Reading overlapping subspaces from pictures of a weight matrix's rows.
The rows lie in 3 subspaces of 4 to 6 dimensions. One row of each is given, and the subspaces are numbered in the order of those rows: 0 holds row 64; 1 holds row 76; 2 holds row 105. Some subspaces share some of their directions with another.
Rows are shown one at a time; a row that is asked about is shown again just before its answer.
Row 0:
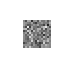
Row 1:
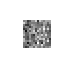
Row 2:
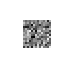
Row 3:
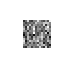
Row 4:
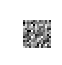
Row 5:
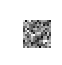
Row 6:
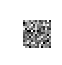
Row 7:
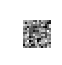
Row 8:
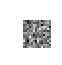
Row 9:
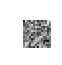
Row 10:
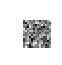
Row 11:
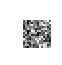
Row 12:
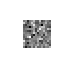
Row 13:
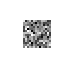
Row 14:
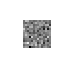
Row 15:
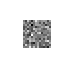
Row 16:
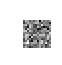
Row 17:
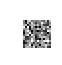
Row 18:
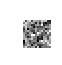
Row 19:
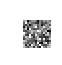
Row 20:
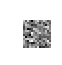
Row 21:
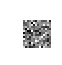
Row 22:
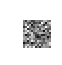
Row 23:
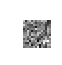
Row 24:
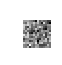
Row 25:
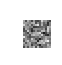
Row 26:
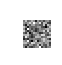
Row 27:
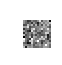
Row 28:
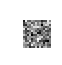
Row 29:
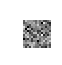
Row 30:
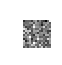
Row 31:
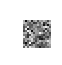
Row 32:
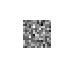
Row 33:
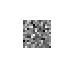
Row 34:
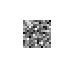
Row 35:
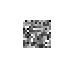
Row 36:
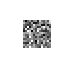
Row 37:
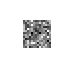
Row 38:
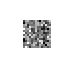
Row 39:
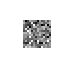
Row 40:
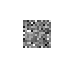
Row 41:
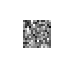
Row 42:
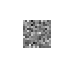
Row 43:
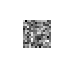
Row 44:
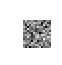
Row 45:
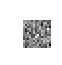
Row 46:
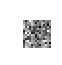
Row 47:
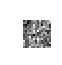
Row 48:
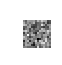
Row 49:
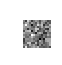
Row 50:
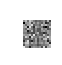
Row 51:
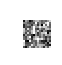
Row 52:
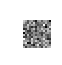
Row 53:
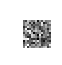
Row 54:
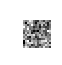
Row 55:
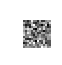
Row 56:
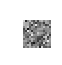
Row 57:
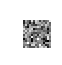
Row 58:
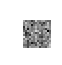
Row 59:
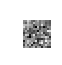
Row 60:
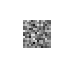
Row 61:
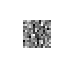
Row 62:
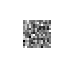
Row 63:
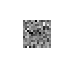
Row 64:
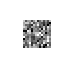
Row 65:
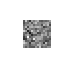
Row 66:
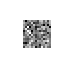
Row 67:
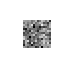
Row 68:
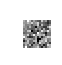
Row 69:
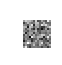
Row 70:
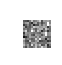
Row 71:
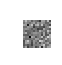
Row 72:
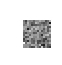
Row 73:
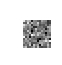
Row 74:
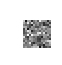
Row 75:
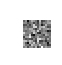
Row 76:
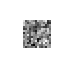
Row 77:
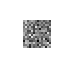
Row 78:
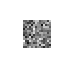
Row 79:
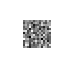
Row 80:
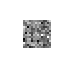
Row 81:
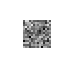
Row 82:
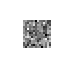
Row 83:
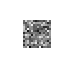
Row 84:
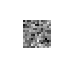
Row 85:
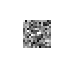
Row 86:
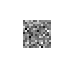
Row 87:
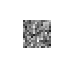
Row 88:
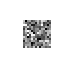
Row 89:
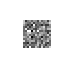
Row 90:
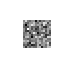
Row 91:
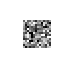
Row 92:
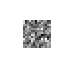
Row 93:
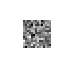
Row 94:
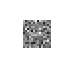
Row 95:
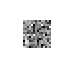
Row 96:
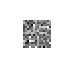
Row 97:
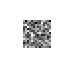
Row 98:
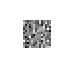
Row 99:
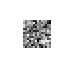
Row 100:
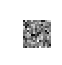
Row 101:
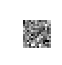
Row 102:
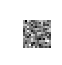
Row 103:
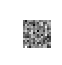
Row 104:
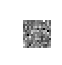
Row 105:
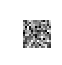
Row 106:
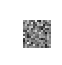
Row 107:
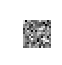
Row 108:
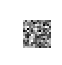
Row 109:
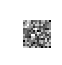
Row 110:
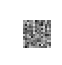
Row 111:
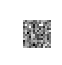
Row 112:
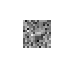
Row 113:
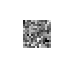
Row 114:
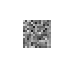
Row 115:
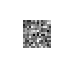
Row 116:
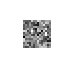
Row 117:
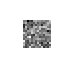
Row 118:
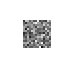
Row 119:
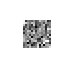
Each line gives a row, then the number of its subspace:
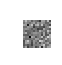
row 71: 0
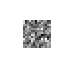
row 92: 0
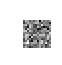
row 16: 1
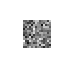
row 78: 2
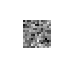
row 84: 1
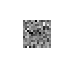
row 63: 0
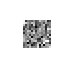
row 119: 1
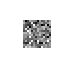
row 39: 2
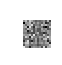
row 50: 2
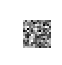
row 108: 1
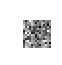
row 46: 2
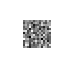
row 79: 1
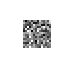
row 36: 2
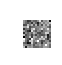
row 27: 1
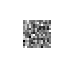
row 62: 1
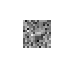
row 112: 2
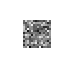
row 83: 2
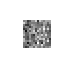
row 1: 0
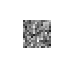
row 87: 2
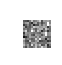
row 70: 0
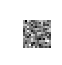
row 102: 2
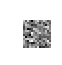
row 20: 2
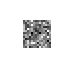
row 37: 2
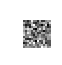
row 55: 2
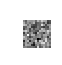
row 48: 1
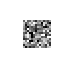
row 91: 1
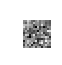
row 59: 2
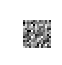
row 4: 1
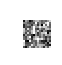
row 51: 2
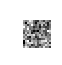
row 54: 2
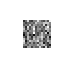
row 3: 2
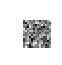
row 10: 1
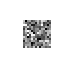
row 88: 1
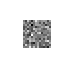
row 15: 2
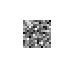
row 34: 1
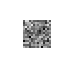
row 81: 1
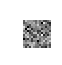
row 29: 1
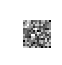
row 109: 1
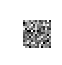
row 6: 1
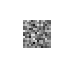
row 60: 2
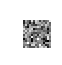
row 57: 1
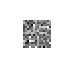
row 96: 2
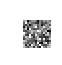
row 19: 2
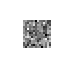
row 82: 0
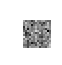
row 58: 2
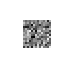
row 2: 1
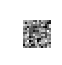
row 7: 1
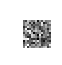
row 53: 1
